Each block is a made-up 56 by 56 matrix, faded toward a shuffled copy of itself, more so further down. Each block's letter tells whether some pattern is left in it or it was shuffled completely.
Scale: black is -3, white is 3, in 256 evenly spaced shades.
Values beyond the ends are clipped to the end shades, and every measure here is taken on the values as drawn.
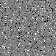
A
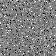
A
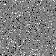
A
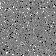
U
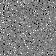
A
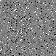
A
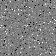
U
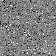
A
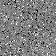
A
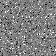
U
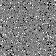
A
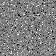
U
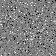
U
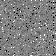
A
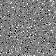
A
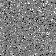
A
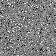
U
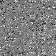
A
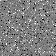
U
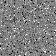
A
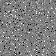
A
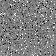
U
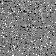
A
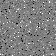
U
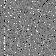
A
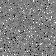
U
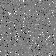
U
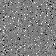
A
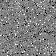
U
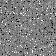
U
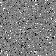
A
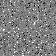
A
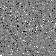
A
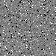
A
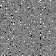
A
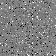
A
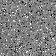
A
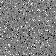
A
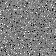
U
